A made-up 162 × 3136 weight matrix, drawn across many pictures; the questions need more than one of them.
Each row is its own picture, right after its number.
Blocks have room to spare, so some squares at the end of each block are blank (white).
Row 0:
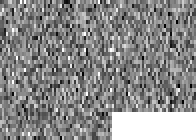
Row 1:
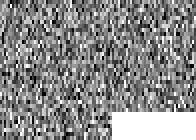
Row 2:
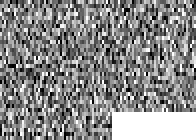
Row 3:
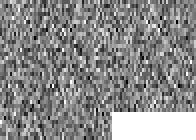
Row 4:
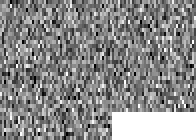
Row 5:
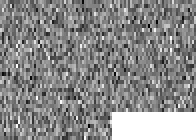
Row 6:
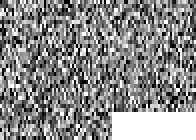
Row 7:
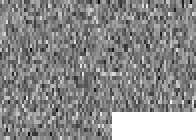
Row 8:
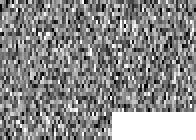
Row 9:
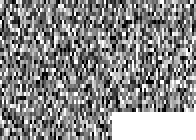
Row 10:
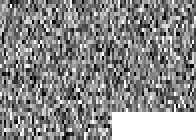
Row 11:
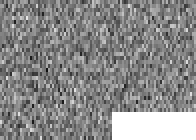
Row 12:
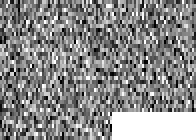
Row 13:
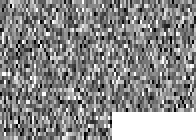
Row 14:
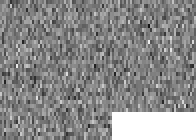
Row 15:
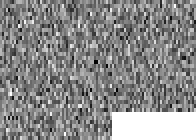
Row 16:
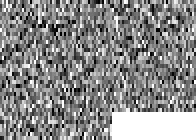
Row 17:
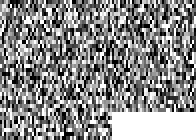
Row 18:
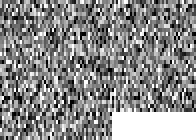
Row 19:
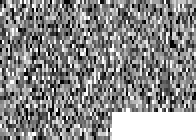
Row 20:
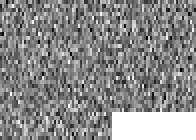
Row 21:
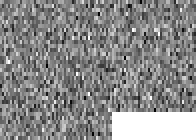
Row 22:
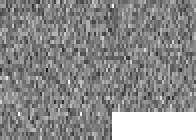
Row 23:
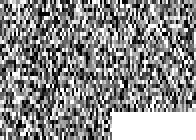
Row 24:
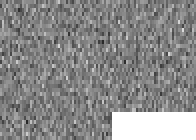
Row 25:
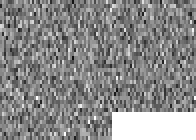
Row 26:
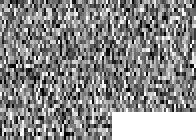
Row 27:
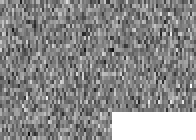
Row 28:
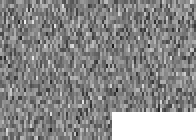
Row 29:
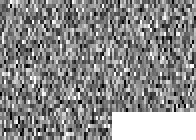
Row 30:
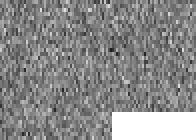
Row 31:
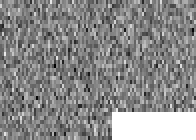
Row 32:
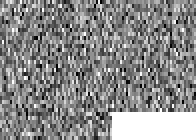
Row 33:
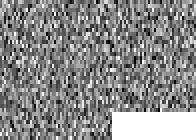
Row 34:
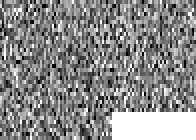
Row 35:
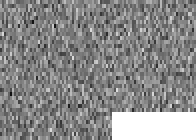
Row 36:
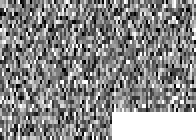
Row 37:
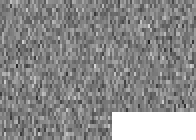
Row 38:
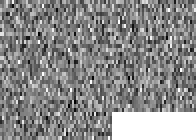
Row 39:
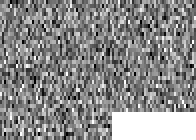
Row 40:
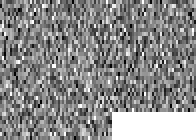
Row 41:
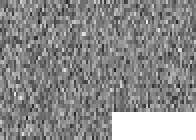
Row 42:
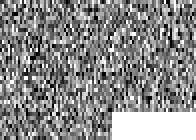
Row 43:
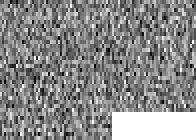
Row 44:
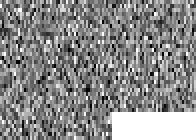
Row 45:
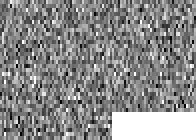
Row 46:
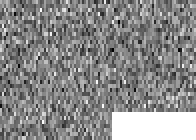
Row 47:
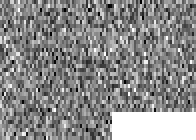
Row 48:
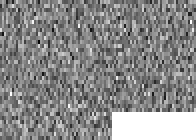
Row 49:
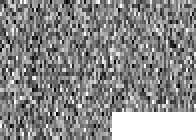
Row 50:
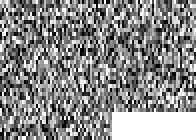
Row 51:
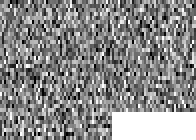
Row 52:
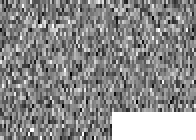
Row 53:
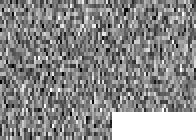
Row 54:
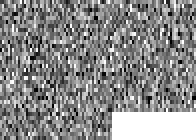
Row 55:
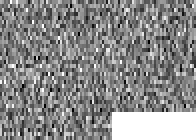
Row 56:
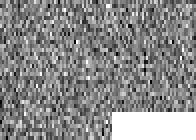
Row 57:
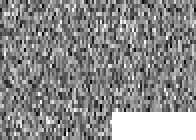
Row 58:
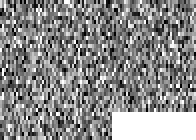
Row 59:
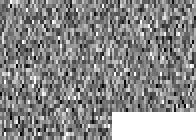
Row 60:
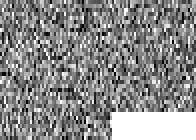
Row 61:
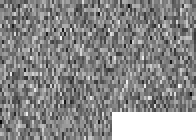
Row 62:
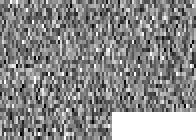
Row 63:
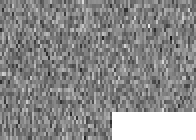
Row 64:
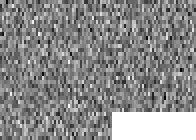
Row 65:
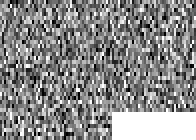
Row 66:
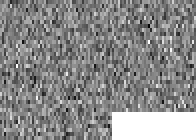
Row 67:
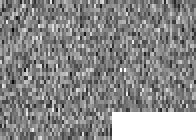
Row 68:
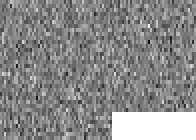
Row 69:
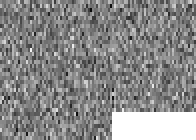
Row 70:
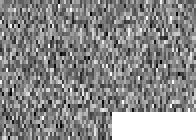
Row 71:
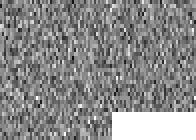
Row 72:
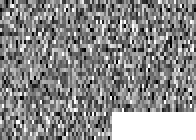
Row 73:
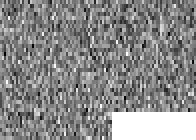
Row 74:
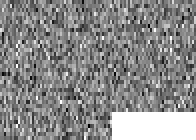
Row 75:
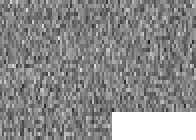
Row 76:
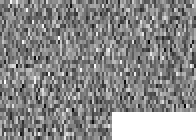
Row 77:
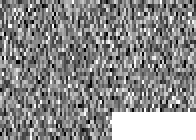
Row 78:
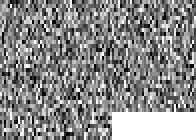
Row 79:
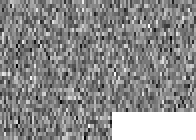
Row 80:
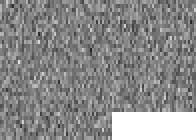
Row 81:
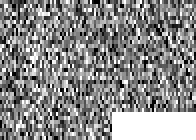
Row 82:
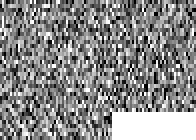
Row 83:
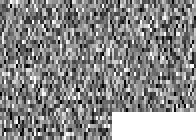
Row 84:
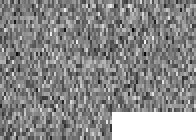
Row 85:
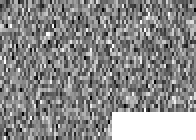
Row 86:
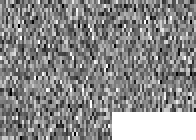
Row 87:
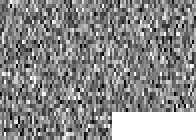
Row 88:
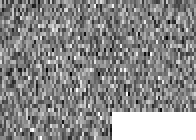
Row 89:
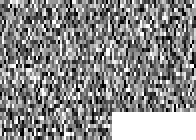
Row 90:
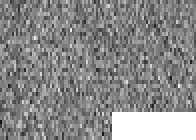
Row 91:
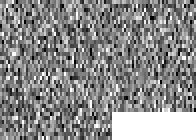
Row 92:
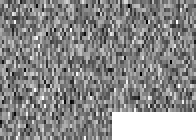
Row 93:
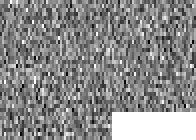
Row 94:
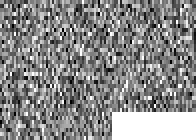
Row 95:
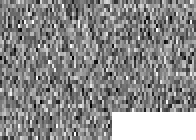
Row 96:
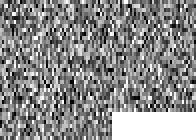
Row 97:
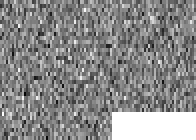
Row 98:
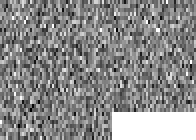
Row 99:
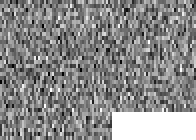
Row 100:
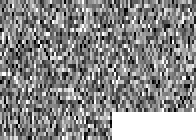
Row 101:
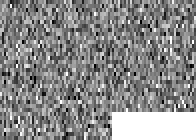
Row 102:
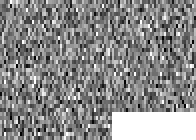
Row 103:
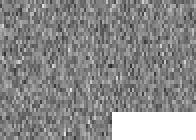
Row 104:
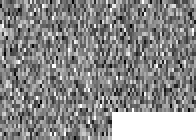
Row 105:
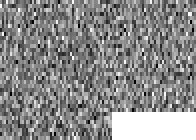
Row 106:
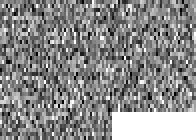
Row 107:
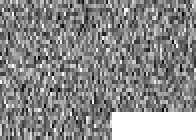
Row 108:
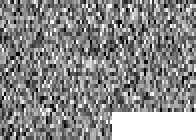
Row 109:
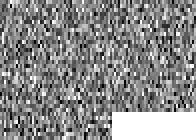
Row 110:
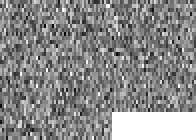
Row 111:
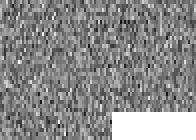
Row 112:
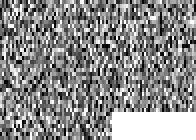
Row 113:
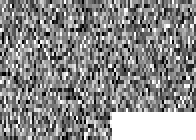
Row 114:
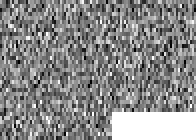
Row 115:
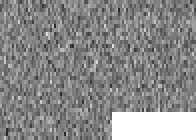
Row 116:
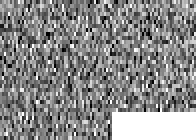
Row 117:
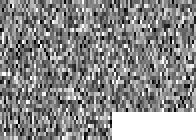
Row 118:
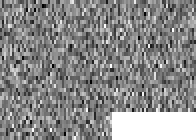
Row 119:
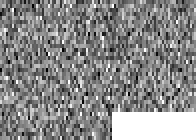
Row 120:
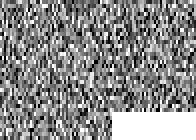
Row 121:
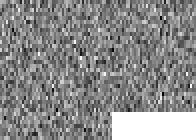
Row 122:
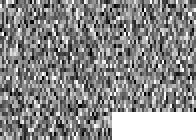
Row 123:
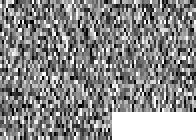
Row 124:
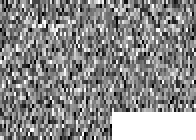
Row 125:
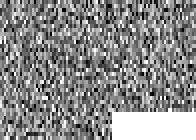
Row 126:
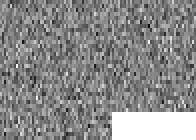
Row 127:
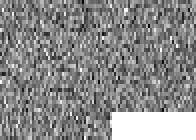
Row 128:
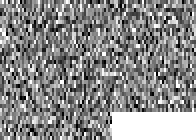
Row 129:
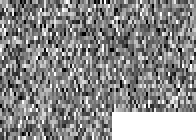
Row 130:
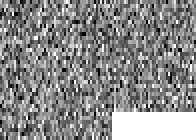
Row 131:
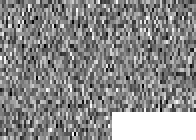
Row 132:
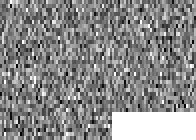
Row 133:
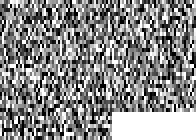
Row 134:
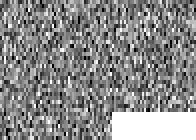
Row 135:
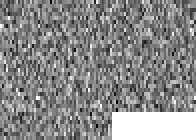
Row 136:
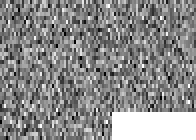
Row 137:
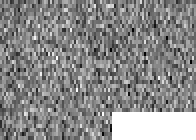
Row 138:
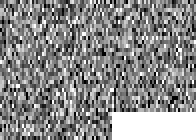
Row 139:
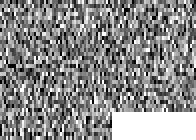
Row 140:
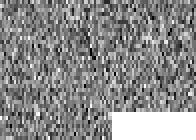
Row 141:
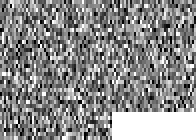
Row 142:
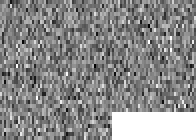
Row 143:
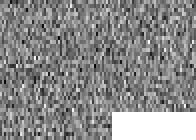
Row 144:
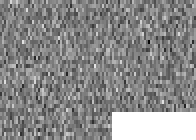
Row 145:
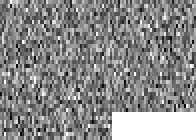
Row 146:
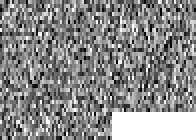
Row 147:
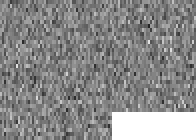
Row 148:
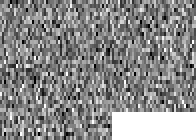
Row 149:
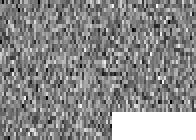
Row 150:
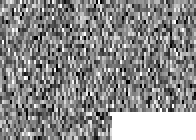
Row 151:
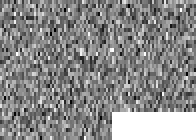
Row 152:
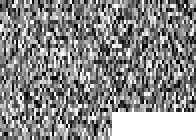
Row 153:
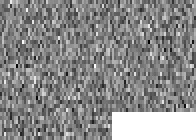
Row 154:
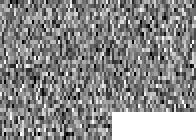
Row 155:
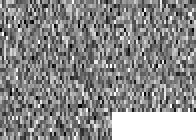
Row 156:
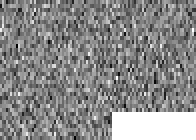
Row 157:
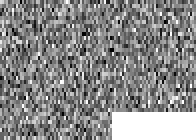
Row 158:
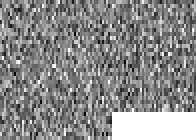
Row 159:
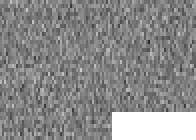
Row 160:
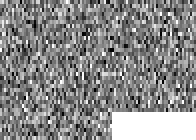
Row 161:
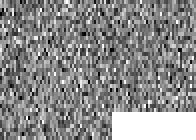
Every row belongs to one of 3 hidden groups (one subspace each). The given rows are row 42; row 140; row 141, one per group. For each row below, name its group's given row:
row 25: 140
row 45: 141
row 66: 141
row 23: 42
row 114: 140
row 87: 141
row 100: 141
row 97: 140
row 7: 42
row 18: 42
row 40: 140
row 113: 141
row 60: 141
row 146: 140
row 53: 141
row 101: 141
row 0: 42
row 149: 42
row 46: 42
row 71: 140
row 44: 140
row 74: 141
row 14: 141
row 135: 140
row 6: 42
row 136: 42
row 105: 140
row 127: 141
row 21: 42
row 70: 140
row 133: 141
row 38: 140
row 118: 140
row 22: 42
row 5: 141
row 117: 141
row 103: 140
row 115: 140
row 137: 42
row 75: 141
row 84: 42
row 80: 140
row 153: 141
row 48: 140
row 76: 141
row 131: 140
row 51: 141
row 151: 42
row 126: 141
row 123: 140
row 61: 42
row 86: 140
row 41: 42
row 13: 141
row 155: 140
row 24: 140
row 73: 140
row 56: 42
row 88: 42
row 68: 141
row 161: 42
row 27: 42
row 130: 42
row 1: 141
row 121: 42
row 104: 140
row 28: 140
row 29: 141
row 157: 42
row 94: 42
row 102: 141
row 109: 141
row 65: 141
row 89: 141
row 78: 141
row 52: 42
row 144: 141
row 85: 140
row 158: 140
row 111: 140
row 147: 141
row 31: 140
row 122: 140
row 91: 140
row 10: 141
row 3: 42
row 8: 140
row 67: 42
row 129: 42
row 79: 141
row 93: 141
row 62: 141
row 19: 42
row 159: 141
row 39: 141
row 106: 42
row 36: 42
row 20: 140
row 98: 42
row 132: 141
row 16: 42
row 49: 42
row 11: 42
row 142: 141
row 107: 141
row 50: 42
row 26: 141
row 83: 141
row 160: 42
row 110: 42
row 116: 140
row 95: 140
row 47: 42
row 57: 140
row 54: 42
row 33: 140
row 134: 140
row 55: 141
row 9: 140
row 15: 140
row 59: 141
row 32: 42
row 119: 42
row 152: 140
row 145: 141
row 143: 141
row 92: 42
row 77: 140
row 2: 141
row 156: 140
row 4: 141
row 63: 141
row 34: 140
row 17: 141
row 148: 141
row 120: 140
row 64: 140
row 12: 42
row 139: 141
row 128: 42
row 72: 140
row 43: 141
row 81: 42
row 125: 42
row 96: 42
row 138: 42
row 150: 42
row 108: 42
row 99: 141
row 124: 42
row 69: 42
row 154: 141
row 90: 42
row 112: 140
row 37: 141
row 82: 140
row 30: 42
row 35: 140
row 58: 42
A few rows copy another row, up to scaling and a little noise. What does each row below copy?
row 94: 61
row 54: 42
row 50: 46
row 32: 150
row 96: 92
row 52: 124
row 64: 20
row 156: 82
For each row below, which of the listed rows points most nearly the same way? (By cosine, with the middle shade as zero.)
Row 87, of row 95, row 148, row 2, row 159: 159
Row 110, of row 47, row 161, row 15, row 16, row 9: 16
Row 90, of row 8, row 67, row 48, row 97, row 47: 67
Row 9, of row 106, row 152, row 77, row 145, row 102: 77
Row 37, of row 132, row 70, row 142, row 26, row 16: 132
